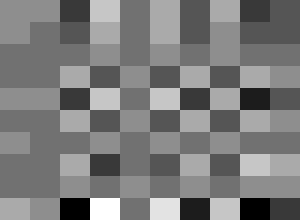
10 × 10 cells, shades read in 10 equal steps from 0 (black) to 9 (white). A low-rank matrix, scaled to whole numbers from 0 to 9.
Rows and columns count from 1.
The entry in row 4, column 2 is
4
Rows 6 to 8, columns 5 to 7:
5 3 6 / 4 5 4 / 4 3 6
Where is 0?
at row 10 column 3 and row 10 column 9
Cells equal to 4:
30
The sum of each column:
46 43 38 51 43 50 40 47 38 40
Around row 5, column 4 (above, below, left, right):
3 3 2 4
